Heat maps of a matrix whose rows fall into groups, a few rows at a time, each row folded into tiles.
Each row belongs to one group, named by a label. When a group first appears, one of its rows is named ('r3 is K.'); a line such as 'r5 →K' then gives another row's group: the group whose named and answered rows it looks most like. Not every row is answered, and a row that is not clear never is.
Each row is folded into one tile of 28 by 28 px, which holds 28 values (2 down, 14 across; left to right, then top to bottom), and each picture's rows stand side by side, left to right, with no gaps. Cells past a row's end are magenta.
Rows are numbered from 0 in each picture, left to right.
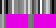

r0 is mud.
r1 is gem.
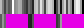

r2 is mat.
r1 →mat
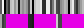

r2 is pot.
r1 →mat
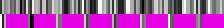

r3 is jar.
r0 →pot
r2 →jar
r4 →jar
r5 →jar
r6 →jar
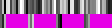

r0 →mat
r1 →jar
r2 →pot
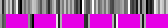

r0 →pot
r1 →pot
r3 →mat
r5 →jar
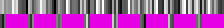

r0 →gem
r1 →gem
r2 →mud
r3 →gem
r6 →jar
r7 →gem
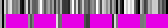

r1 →mud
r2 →jar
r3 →mat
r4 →gem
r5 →gem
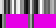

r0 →gem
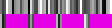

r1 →mud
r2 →mud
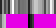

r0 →mud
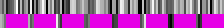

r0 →jar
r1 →mud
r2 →jar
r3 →gem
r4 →mat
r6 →mat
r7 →mat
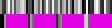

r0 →mat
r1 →mat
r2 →mat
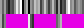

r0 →jar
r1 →pot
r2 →mud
